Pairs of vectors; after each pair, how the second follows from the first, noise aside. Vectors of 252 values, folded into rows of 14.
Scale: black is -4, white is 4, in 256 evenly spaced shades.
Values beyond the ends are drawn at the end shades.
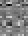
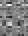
negated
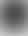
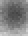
copied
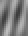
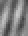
negated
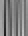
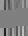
partly zeroed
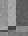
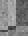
copied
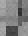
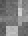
negated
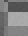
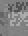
partly zeroed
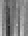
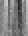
reversed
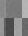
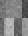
negated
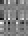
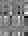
reversed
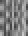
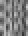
negated
